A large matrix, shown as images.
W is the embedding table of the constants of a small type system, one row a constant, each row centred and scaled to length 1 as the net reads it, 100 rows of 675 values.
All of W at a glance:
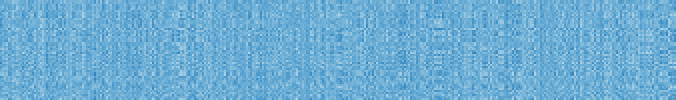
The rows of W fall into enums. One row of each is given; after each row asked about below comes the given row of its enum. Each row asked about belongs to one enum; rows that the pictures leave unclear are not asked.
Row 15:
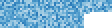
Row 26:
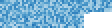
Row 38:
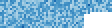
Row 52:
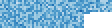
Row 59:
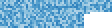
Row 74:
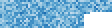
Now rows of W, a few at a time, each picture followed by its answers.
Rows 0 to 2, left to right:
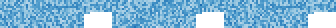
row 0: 59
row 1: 38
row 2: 59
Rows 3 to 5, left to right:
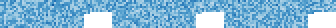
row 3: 38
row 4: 15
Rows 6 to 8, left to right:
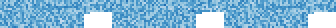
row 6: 59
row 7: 52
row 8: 59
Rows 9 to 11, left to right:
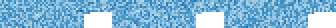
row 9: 52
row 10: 15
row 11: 38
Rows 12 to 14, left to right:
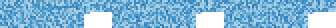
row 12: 59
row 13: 26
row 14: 26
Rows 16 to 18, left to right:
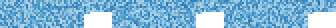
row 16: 59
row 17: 15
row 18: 26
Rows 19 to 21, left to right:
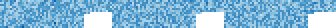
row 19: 38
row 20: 26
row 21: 52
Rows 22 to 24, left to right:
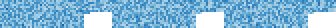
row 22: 52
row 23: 26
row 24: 26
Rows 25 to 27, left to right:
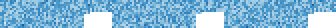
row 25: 38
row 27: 38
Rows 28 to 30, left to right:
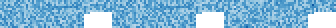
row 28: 59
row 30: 38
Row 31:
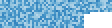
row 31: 52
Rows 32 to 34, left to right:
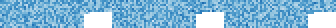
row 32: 26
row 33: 52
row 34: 52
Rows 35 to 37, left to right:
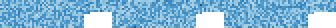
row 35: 52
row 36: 38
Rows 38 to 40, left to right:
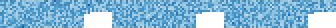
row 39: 52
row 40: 52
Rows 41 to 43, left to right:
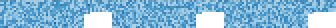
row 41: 38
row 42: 59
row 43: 26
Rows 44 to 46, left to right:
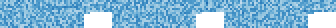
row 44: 59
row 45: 26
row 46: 52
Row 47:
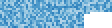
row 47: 59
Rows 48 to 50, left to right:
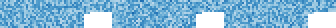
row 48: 59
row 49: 74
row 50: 26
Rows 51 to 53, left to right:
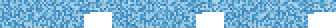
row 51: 52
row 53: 52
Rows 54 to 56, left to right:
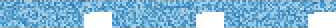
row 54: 15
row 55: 59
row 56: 52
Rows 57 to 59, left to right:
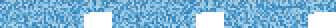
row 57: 26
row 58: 26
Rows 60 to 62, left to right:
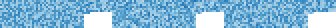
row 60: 52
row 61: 15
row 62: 26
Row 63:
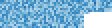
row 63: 26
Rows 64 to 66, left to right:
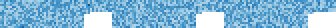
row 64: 38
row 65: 59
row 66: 26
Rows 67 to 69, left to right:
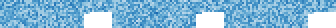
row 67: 15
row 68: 74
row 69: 26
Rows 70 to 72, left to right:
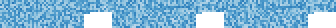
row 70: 52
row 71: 59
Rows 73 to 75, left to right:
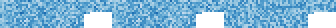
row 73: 74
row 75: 59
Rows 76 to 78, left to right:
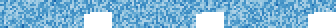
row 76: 38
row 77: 26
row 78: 38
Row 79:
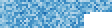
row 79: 74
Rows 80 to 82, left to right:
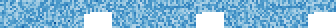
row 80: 38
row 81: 59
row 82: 59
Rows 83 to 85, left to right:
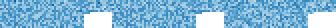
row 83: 52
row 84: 52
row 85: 15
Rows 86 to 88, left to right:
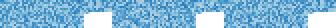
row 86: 26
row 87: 15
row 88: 26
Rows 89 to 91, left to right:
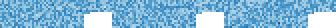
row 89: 52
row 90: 59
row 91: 38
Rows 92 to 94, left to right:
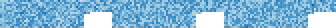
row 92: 74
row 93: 26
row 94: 38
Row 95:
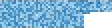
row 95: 52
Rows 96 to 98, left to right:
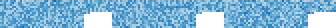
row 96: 38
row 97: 59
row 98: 74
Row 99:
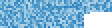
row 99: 59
